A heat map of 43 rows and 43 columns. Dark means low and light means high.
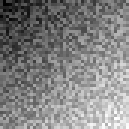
Ninth with the highest average: bottom right. Odd rows or columns: none. Histogram: bell-shaped. Stripes: none. Slope: up to the bottom right. Average level on the scale: 50%. Grain: fine. Ninth with the lowest average: top left. Mirror symmetry: none.
